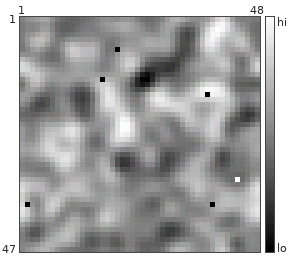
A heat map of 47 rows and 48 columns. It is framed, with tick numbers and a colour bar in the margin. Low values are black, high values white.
Neither half mirrors the other. The values follow a bell shape. Six lone cells stand out: one far higher and five far lower than their neighbours. No overall slope runs across the table. No single row or column stands out from its neighbours. The texture is blotchy. Overall the values sit about 60% of the way up the scale.
